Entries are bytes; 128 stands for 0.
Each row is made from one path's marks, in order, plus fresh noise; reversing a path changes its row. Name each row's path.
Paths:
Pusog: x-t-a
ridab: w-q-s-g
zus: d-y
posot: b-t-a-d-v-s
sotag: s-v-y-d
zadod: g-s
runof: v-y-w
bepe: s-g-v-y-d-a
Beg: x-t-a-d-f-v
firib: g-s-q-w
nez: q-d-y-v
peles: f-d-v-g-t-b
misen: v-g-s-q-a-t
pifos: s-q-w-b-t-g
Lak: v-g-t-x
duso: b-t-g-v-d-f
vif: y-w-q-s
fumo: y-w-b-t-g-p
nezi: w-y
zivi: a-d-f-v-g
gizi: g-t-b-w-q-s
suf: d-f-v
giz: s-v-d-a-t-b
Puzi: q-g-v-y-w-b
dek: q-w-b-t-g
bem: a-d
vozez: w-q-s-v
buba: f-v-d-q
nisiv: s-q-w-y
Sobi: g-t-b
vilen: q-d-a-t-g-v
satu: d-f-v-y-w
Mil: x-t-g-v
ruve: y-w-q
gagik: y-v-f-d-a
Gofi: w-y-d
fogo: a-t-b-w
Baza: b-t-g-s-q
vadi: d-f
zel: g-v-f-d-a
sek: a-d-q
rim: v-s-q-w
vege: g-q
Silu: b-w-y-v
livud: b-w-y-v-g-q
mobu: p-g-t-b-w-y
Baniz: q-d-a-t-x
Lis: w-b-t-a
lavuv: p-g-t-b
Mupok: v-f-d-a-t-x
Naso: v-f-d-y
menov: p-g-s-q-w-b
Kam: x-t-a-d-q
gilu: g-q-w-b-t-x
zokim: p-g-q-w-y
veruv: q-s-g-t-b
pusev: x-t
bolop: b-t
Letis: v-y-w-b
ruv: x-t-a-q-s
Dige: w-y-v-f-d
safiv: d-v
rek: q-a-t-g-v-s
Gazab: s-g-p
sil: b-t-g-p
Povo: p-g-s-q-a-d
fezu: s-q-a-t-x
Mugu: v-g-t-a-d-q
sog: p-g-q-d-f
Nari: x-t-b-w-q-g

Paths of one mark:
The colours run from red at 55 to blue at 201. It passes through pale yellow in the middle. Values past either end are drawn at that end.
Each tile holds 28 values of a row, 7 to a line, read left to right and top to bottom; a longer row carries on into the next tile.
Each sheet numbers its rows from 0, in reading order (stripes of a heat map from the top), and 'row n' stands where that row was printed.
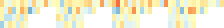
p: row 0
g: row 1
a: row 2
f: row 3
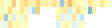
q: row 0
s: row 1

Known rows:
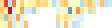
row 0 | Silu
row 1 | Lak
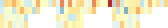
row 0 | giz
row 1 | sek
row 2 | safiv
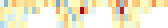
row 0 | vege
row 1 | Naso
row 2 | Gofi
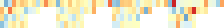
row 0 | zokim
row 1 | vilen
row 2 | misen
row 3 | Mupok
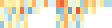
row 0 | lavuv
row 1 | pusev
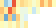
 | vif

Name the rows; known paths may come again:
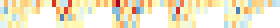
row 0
sek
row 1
vif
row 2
fogo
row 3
nezi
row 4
Lak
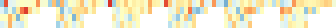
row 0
Mupok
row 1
zivi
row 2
vilen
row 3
lavuv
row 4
peles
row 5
Puzi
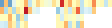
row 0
Naso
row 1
posot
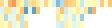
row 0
Baza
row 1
misen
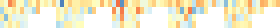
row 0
fezu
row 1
vege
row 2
Dige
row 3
Sobi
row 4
nez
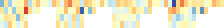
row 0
suf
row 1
gizi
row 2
giz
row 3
firib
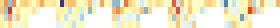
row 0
Gofi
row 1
zadod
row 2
rim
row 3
Letis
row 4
buba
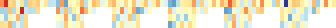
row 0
bolop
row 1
satu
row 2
mobu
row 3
sog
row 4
Kam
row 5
Gazab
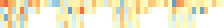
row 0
Nari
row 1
safiv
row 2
zus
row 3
veruv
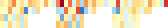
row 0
gilu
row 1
Lis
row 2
bem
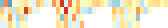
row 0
gagik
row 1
Silu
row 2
sotag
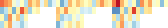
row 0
pusev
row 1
zokim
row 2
Pusog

